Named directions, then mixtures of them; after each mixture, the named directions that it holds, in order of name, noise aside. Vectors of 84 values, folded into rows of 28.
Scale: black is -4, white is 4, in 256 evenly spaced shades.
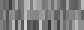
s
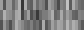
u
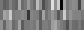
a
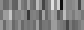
a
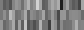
a, s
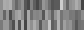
a, s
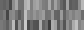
s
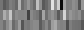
a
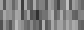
u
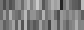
a, s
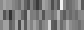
a, s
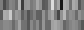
a, u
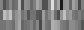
a, u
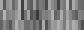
u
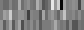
a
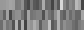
a, s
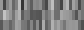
a, u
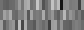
a, s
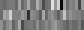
a
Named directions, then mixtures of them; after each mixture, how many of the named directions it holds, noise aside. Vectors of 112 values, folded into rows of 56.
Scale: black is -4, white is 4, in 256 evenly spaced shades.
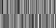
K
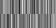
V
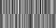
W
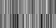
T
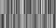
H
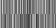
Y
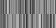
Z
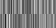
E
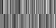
three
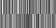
three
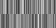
two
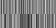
two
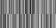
three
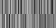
two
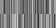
two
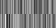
two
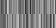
one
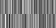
one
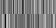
two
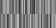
two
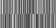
one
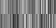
two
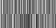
one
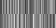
two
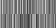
one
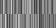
one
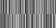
one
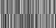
three
